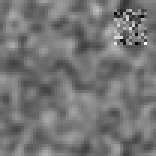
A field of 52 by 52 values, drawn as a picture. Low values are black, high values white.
Stripes: none. Slope: none. Histogram: heavy tails on both sides. Roughest part: top right. Grain: blotchy. Odd patch: rougher, in the top right. Mirror symmetry: none.
